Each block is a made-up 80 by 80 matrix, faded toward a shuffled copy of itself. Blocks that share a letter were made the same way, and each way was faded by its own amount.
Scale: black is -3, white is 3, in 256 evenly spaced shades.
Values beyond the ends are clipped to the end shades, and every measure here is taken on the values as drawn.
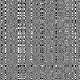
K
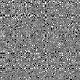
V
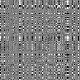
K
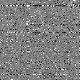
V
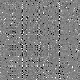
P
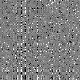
P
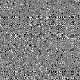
V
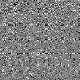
V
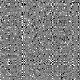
P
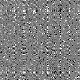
P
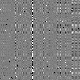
K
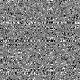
V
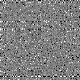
V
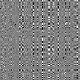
K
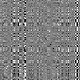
K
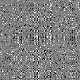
P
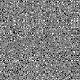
V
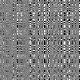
K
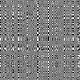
K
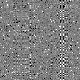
P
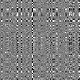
K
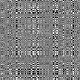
K
